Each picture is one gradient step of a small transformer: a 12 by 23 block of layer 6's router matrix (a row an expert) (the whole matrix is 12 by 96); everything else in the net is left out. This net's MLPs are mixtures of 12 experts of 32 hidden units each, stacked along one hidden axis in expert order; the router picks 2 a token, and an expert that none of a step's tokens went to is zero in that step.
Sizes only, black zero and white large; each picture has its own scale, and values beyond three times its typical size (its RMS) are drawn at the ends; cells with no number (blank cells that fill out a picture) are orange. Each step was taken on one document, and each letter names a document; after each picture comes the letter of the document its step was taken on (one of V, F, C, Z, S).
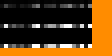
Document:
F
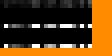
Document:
F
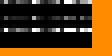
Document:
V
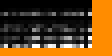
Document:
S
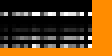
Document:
S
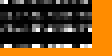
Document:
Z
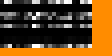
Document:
Z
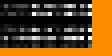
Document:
S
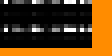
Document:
V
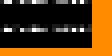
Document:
V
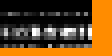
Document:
S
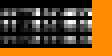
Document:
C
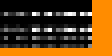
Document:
S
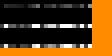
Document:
F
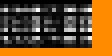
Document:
C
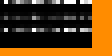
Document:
V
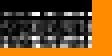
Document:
S
